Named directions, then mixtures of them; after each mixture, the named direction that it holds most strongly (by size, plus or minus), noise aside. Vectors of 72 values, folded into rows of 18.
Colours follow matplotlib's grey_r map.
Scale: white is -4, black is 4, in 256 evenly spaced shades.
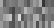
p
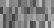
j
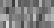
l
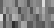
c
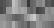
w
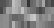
w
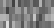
l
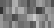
w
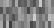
j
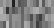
l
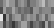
c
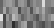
c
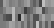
p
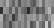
j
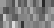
c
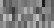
p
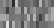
l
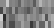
j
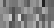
p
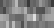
w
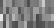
c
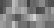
w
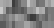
w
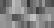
w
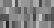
l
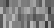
j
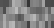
w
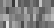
l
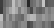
w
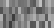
j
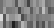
c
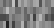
l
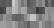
w
